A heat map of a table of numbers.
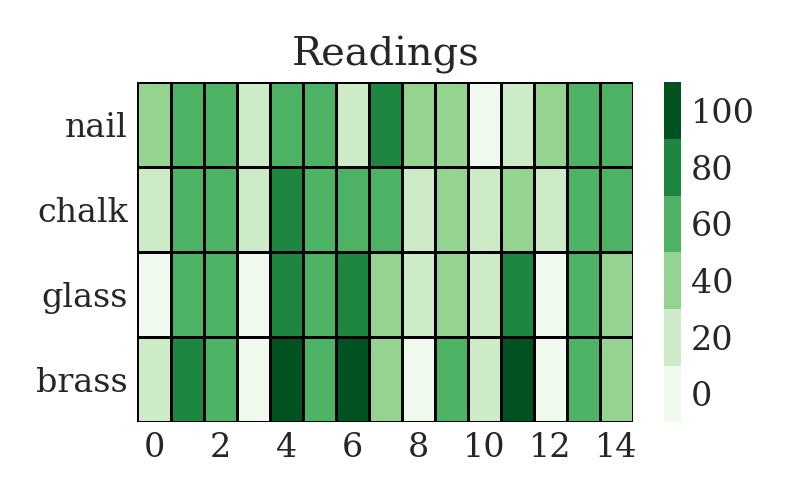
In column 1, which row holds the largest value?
brass
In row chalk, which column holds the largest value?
4
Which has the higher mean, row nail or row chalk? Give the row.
chalk
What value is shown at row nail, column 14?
60
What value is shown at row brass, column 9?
60
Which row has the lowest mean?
glass
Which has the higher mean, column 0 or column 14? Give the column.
14
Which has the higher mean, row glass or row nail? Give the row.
nail
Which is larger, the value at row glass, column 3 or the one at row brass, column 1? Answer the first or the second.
the second
